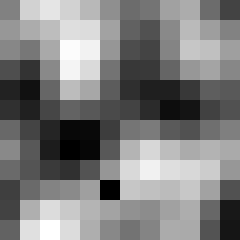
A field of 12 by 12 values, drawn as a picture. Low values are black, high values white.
No row or column stands out. No overall slope runs across the table. One lone cell stands out, far lower than its neighbours. The middle left is the ninth with the lowest average.
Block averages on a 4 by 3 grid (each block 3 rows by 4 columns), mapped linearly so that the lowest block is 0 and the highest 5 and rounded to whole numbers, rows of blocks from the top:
534 / 111 / 034 / 433
